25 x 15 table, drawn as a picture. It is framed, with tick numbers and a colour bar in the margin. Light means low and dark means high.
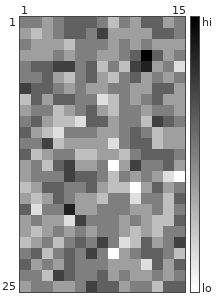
There is no seam. No overall slope runs across the table. Neither half mirrors the other.
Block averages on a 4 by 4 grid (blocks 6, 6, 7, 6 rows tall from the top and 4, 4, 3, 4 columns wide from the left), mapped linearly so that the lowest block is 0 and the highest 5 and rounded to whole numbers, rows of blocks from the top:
3424 | 3222 | 2302 | 2503
